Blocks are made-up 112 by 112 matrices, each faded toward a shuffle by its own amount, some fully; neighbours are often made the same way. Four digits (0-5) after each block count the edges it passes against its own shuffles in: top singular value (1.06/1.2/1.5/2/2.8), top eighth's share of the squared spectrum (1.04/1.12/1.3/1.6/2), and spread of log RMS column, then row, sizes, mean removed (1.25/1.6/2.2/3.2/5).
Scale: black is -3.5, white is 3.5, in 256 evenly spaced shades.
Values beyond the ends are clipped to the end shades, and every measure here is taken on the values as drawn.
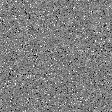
0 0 0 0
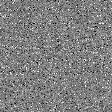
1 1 0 2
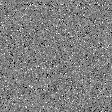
1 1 0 1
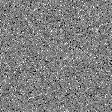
3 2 0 1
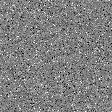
0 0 0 0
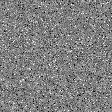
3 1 0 0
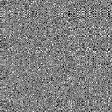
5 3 2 2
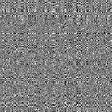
5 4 3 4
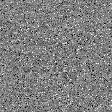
3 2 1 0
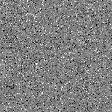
3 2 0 0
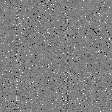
3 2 1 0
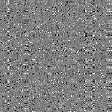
5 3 2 2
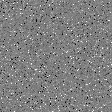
0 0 0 0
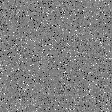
3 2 1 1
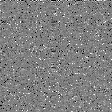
4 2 0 1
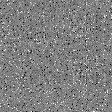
3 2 1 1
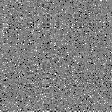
4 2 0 1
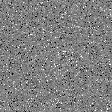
3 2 0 0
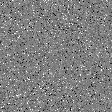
2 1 0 0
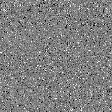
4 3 2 1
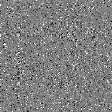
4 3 2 1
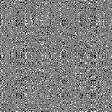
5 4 3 2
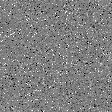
2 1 0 0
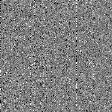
2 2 3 0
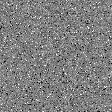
2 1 0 0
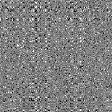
5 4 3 3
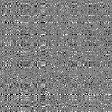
5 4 3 3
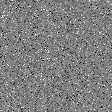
0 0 0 0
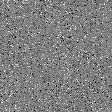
0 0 0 0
